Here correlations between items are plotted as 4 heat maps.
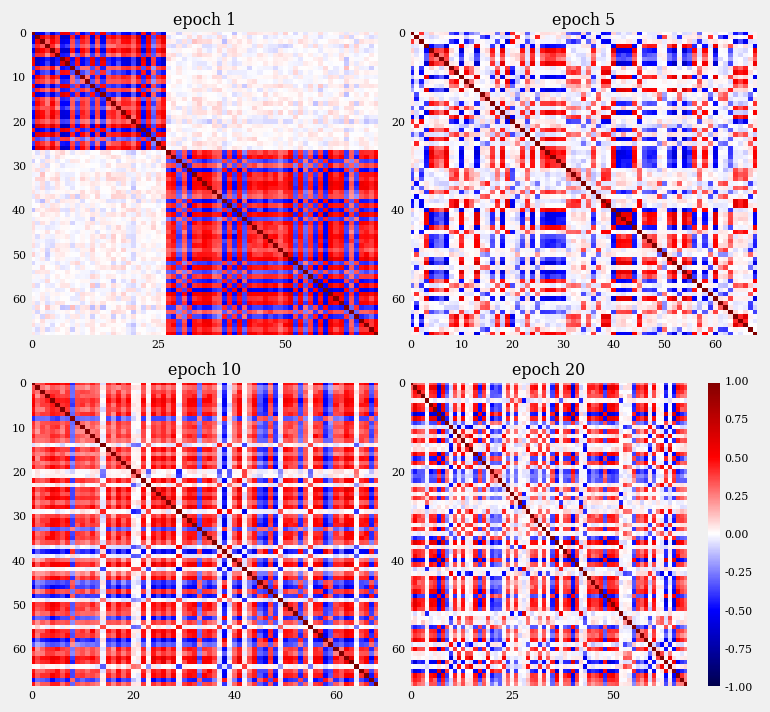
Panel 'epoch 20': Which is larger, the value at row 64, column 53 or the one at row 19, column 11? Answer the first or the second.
the first
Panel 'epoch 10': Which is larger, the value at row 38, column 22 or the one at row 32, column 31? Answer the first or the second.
the second
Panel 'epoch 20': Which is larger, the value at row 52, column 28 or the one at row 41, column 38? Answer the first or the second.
the first
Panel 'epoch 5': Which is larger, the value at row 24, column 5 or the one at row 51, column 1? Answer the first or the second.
the first
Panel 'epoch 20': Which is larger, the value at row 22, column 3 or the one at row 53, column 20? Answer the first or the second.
the second
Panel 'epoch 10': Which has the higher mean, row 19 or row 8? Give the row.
19
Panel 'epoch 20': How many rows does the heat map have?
69
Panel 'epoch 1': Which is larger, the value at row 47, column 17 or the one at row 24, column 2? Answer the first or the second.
the first
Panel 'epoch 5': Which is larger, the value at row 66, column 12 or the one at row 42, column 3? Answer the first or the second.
the second
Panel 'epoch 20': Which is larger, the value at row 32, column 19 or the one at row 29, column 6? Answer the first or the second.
the first
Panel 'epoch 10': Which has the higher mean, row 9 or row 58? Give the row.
9
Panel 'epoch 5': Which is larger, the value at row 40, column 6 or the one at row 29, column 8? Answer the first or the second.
the first
